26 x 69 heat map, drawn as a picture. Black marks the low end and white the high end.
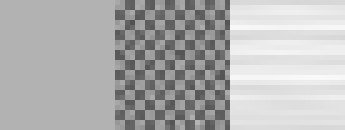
It is made of 1 by 3 panels. Panel 1,1: high, flat. Panel 1,2: middling, checkered, strong in contrast. Panel 1,3: very high, streaked across, faint in contrast.
